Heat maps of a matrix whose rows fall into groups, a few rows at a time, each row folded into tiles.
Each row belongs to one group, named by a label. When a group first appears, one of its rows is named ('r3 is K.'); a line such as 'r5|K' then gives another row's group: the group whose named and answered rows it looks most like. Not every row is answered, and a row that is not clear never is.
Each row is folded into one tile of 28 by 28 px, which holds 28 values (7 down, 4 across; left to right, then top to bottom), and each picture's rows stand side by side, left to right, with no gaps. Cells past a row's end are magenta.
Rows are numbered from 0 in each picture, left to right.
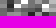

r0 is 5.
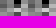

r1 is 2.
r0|2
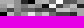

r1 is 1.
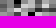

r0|2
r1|5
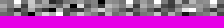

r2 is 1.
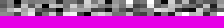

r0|2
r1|1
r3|5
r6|5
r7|1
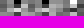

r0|2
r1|2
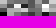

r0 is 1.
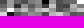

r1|2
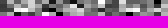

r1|5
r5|2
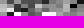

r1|1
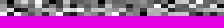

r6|1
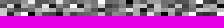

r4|2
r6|1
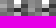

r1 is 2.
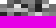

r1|5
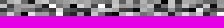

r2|1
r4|5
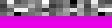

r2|2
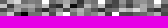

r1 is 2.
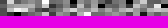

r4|2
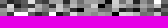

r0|1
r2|5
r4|5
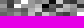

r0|5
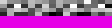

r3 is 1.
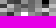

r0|1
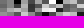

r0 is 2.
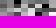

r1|1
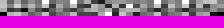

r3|1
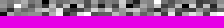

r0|5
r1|2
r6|1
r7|1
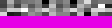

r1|2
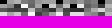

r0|1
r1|1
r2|1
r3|2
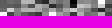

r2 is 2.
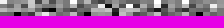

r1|5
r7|5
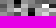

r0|2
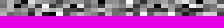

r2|1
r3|2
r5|1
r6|1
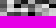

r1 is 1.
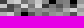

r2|2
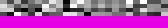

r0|5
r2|5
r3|5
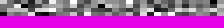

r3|1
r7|2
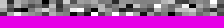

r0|5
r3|5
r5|5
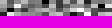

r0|5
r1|2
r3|1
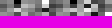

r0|2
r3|1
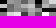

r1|5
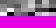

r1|5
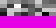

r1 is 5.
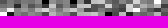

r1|2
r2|2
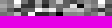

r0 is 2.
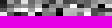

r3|1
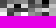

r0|1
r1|2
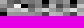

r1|2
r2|2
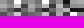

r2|5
